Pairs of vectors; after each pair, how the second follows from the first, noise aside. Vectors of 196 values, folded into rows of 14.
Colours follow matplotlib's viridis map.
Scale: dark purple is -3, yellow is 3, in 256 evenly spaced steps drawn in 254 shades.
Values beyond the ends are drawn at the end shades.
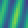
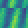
wrapped around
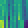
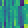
wrapped around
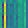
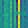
wrapped around
